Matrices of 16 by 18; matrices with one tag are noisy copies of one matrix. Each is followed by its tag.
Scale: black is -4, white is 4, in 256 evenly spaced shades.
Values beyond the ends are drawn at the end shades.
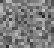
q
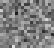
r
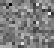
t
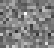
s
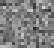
t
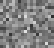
s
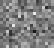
s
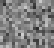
t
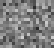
t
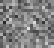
s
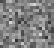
q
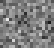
q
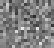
r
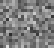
s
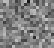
r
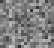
q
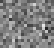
q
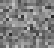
s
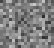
q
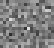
s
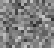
r
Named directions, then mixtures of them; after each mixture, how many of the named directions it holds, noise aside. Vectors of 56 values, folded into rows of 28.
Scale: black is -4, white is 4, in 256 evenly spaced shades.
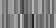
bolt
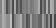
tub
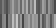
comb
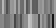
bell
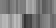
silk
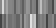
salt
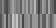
one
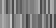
one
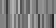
three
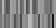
one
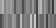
two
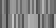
two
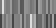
two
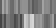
three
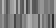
one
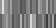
two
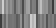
one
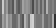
three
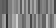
two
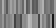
one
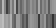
three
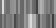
two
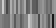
one
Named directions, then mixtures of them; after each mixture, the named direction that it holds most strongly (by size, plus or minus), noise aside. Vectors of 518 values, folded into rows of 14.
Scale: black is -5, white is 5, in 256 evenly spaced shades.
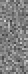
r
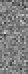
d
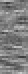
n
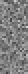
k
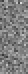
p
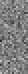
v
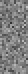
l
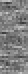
n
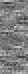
n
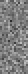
r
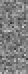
l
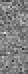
d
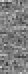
n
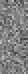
r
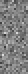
p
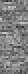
n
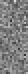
k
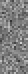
r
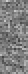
r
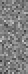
v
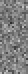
l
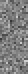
r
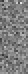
p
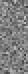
k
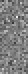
d
